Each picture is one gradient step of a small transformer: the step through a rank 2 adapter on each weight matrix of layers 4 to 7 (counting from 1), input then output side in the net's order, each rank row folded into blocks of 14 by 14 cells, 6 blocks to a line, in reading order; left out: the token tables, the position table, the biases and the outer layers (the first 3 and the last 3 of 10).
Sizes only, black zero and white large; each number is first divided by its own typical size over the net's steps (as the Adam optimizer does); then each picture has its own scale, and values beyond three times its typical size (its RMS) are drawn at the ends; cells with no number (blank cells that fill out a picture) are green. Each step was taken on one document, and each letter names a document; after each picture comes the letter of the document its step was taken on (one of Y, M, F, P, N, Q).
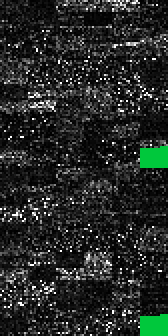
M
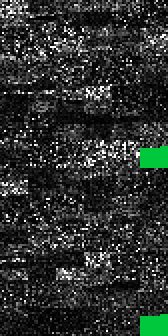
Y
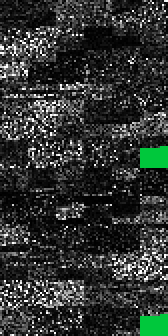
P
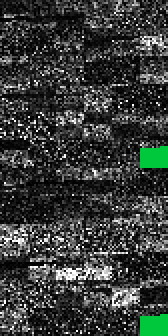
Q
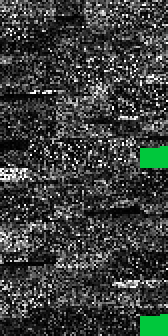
Q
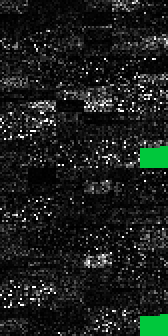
M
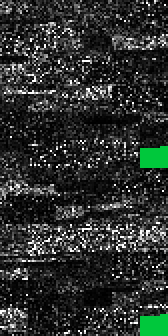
Y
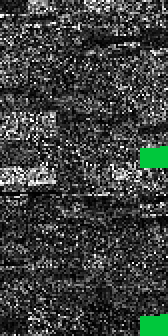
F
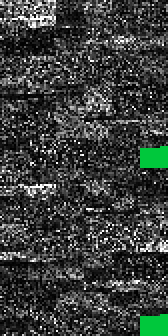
Q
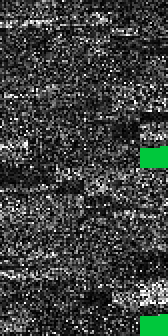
F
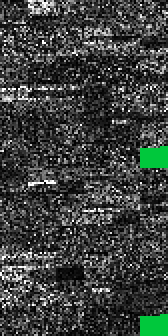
F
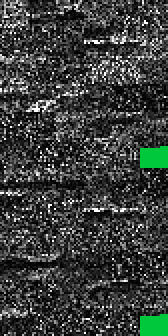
Q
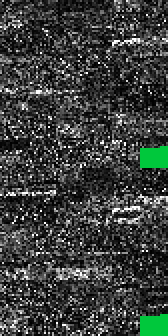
Q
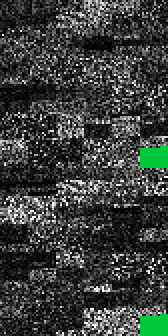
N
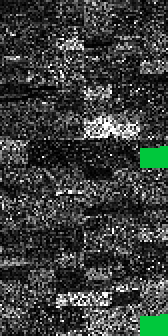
N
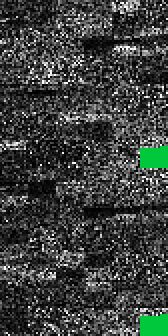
N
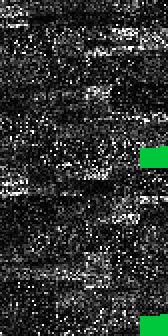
Y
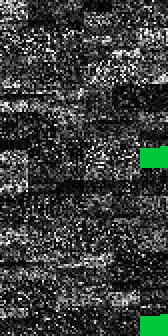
Q
